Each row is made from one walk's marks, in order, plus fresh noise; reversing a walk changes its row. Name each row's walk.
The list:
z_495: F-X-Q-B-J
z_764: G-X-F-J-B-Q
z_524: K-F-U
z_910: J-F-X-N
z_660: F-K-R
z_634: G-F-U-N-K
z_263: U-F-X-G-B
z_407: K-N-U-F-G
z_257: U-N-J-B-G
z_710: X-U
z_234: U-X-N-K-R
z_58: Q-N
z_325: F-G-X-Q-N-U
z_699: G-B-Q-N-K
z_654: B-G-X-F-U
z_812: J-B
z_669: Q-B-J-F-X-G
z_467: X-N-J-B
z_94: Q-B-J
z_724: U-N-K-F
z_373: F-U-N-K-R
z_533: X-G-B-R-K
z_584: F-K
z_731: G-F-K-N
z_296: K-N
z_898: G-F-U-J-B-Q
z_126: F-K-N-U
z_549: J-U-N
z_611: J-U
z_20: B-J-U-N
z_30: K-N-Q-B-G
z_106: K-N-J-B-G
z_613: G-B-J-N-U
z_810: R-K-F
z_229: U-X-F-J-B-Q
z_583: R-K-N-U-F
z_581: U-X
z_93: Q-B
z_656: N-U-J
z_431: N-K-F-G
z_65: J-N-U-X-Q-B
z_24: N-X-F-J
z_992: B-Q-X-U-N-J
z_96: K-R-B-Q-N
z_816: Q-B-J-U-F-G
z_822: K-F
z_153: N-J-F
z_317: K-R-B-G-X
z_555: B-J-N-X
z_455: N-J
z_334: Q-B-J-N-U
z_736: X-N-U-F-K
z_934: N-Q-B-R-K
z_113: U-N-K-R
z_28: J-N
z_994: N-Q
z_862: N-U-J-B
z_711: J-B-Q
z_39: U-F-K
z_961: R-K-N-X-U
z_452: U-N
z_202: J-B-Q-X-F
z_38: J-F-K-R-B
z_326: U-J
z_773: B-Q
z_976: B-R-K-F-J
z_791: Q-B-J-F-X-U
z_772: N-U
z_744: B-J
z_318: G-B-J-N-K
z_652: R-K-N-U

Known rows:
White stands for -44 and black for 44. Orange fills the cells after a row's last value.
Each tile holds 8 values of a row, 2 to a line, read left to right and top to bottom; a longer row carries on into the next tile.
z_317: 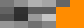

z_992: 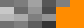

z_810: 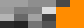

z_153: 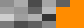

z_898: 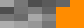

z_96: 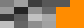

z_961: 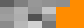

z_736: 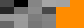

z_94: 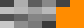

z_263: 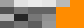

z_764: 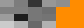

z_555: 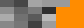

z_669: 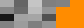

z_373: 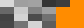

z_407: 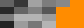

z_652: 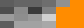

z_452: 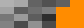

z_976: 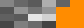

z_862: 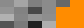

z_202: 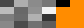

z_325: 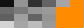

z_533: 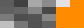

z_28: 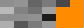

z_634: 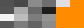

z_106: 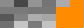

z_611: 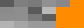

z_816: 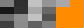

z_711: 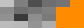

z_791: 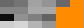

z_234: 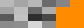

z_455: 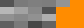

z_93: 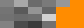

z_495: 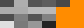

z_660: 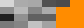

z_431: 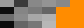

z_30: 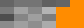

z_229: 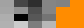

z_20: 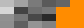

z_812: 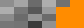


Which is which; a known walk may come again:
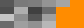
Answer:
z_126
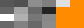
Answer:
z_634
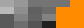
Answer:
z_326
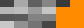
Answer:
z_94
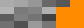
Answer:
z_296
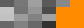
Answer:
z_992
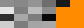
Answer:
z_910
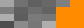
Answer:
z_994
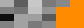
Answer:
z_669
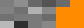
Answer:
z_58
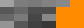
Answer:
z_581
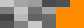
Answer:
z_113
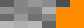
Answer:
z_710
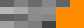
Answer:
z_744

